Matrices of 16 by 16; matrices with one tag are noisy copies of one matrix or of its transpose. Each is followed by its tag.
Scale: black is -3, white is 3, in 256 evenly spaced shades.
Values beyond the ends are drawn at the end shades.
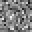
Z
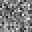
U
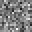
U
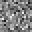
Z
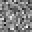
Z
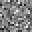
Z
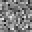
Z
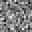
Z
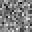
U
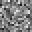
Z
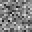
U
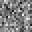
U
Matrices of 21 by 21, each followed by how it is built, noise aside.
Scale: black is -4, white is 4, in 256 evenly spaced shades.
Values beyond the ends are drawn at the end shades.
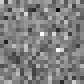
noise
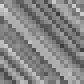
Toeplitz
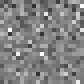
noise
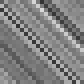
Toeplitz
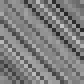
Toeplitz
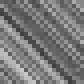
Toeplitz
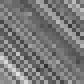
Toeplitz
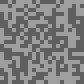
noise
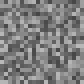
noise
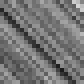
Toeplitz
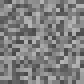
noise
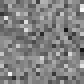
noise
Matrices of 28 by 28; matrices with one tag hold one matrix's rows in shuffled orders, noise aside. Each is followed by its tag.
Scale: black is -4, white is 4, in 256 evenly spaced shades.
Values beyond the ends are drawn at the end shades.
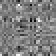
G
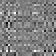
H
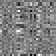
G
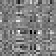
G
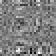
G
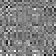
H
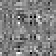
G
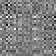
H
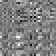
G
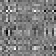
H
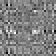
H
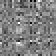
G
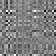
H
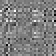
H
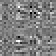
G
